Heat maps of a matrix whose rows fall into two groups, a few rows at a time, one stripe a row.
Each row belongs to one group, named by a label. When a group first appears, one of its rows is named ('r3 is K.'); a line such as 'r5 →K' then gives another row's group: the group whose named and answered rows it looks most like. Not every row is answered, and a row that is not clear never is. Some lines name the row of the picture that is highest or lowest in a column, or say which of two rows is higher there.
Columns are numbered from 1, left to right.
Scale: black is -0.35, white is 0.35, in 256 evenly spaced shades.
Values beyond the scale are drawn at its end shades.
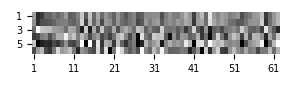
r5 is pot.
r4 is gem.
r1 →pot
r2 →pot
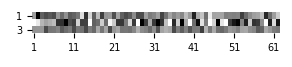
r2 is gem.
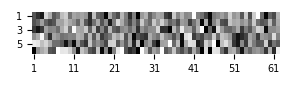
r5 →gem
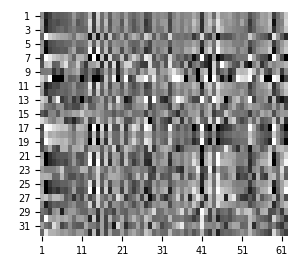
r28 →pot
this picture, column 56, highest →10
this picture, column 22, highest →10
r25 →pot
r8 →gem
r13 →gem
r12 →pot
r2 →pot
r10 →gem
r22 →pot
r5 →pot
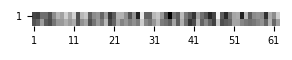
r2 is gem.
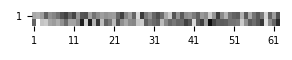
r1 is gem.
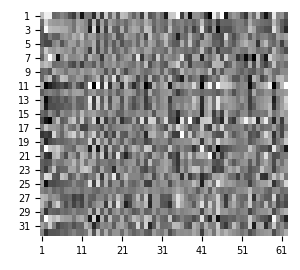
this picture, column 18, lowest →11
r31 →gem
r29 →pot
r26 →gem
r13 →pot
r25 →pot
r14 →pot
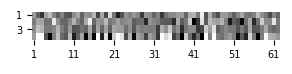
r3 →gem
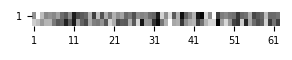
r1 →gem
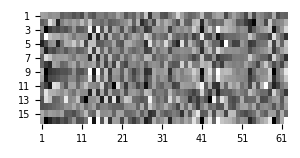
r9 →pot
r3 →pot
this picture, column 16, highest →11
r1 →gem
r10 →pot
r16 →pot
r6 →pot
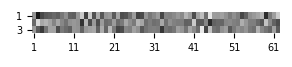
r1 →pot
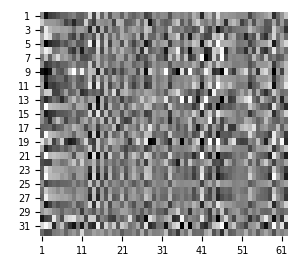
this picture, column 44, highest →12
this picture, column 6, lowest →13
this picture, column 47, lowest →31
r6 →gem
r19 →gem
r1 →pot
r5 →pot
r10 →pot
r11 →pot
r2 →gem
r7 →gem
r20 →pot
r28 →pot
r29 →gem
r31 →gem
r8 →pot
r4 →gem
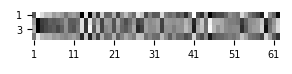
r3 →pot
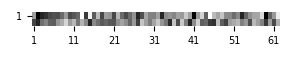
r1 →pot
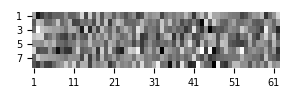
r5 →gem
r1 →pot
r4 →gem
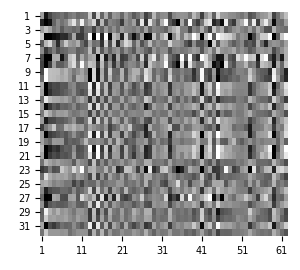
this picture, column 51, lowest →19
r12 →pot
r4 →pot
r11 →pot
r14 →pot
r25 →gem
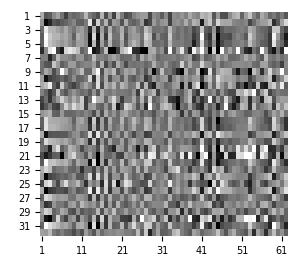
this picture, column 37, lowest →21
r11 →gem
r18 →pot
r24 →pot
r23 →gem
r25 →gem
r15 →gem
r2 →pot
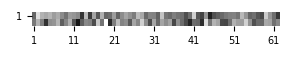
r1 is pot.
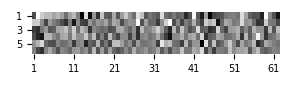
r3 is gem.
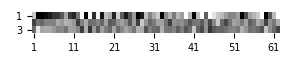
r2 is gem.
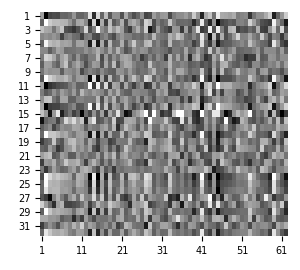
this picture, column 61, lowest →15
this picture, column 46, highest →7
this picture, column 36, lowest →28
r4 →gem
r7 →gem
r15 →gem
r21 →gem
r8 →gem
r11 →pot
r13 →gem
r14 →pot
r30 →gem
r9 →gem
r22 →gem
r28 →gem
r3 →gem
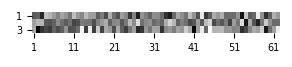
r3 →pot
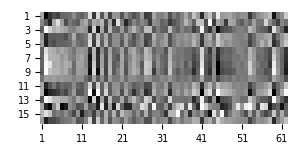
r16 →pot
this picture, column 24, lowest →12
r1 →pot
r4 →pot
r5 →pot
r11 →pot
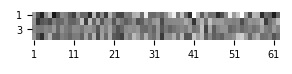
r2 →pot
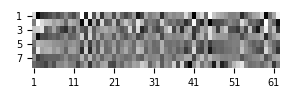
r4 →pot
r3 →gem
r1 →pot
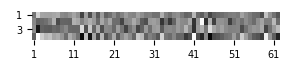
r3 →pot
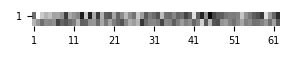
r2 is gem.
